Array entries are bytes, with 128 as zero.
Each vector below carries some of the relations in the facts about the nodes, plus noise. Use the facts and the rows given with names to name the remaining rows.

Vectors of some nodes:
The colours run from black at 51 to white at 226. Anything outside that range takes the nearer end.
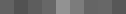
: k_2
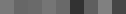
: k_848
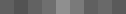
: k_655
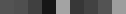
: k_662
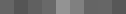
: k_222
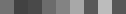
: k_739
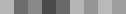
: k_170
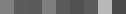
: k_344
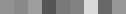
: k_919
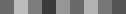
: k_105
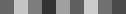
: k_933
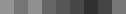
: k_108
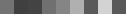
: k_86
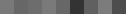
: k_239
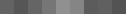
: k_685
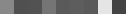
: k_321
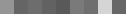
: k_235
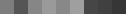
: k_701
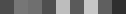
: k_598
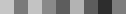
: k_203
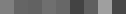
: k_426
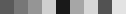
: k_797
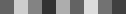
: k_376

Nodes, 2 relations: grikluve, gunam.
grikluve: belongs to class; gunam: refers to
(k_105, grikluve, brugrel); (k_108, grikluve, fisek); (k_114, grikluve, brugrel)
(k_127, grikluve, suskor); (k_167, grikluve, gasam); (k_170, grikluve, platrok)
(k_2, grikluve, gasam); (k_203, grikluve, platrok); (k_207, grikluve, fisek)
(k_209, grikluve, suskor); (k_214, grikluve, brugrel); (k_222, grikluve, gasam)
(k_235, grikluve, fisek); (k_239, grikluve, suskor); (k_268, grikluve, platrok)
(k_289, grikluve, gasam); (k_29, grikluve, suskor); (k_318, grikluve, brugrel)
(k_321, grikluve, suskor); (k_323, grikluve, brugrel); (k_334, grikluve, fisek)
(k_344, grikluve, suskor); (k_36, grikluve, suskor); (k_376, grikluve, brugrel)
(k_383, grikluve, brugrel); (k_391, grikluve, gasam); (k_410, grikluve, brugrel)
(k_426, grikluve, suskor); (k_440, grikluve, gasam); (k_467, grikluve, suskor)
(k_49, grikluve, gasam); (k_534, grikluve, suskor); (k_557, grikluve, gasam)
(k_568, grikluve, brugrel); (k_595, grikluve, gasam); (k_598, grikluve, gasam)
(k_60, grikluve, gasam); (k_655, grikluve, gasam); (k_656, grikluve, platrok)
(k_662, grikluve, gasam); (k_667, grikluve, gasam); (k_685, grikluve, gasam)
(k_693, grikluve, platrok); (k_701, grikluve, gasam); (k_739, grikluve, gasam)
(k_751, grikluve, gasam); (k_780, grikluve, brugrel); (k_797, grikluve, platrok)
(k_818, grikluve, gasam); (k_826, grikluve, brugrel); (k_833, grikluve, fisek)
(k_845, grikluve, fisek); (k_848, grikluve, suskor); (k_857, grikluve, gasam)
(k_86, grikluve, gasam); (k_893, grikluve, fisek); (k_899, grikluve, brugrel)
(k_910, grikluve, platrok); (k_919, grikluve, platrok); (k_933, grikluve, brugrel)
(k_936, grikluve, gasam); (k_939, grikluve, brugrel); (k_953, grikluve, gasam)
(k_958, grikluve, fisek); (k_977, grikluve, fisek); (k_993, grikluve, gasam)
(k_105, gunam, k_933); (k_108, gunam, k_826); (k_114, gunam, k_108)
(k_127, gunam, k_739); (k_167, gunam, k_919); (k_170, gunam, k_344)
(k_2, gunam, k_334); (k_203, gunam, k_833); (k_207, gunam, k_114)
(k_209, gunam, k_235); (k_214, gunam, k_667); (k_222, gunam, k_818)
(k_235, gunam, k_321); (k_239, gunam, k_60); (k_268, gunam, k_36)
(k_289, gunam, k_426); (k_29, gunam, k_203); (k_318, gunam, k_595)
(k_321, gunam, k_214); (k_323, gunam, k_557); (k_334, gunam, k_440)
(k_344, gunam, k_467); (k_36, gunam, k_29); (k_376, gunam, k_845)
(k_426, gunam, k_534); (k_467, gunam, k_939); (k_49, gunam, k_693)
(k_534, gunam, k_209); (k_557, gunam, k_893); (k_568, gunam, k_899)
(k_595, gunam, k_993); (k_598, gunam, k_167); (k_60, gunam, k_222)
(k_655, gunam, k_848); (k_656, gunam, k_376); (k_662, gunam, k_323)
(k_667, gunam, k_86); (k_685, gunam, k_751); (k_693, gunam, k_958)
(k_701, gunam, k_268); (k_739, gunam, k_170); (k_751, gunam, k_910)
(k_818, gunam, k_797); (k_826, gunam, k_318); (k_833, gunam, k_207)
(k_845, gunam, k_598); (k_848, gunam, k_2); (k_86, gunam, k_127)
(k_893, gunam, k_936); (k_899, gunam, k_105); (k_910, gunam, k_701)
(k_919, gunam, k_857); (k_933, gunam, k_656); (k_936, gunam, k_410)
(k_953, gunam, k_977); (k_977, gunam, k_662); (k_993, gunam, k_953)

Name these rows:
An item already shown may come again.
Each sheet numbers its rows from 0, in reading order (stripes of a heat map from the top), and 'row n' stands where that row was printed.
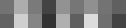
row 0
k_899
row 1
k_376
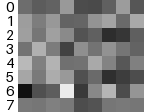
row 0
k_467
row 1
k_693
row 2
k_207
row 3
k_899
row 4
k_910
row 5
k_833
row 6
k_857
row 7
k_334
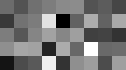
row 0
k_751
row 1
k_958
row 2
k_701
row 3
k_656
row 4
k_440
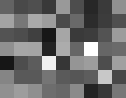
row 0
k_595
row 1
k_833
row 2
k_662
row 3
k_656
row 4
k_440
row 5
k_209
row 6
k_114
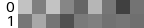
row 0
k_268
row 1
k_568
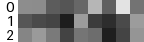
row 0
k_214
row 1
k_953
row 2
k_826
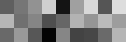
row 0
k_797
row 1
k_170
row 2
k_323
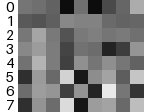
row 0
k_977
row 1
k_818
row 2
k_568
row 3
k_826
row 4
k_899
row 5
k_410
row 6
k_845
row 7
k_939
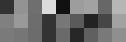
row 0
k_939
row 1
k_318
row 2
k_893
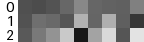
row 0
k_936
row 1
k_167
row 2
k_797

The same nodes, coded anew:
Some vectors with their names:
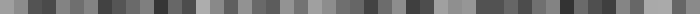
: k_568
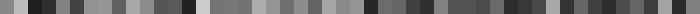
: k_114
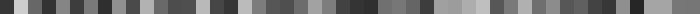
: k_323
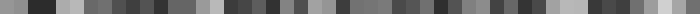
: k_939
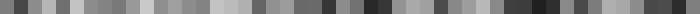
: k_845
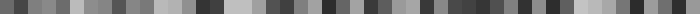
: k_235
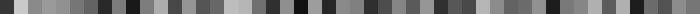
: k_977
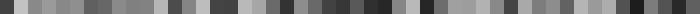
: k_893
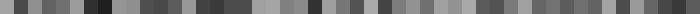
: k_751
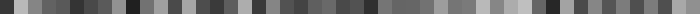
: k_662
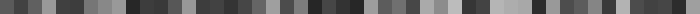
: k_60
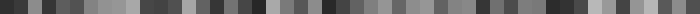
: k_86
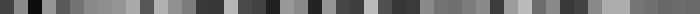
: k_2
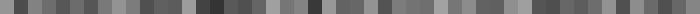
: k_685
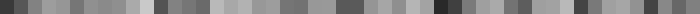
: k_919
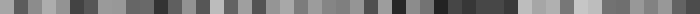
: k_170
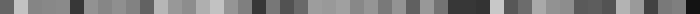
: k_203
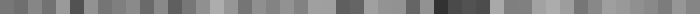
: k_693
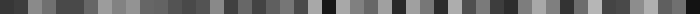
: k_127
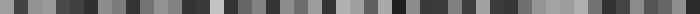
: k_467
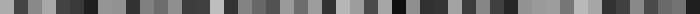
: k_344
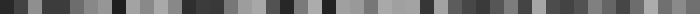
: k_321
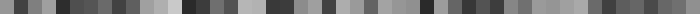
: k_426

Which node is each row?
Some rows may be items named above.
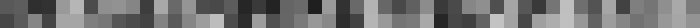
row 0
k_440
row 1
k_797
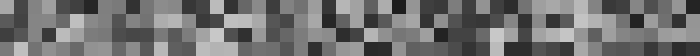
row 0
k_467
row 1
k_235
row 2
k_797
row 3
k_207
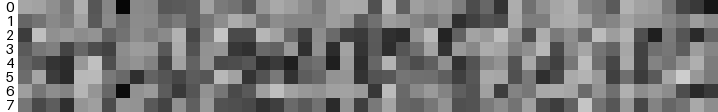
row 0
k_268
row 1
k_693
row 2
k_893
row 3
k_936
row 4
k_440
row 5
k_410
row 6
k_910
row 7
k_391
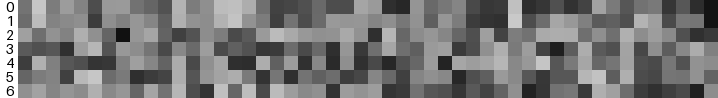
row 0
k_833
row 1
k_203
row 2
k_910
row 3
k_857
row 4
k_557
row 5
k_958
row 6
k_108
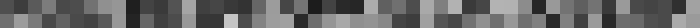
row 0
k_818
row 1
k_993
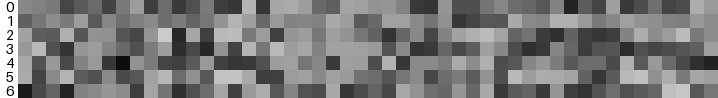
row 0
k_595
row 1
k_693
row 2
k_376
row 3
k_318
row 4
k_701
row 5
k_656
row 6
k_214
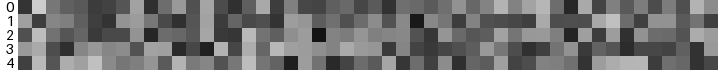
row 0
k_662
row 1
k_739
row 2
k_953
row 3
k_826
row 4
k_334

